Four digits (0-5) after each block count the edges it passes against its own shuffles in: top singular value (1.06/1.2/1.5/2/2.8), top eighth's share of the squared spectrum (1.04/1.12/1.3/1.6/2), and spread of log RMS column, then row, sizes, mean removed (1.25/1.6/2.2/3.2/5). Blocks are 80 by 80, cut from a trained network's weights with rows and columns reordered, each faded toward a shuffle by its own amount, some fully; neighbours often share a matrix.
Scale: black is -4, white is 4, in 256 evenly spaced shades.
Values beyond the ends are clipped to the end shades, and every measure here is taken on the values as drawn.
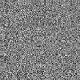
3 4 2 2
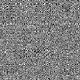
3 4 2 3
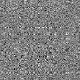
4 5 2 3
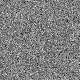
0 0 0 0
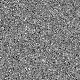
0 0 0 0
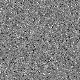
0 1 0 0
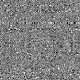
3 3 0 2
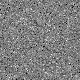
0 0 0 0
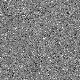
2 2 0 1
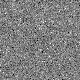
0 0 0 0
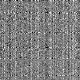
4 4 2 3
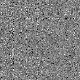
3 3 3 1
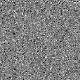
3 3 2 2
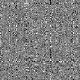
4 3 3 2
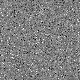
0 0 0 0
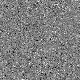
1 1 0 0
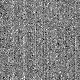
3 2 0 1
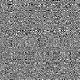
4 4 2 3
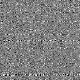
3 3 0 3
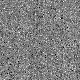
1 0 0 0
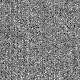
2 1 0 0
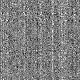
4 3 1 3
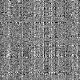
4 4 2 3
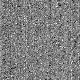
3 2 0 1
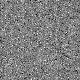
1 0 0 0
